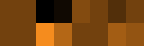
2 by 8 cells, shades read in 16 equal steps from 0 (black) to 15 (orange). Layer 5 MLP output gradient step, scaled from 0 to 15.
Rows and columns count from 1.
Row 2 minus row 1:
0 0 15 10 -1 0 5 2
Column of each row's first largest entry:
5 3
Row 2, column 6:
7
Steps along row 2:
same up down down same up down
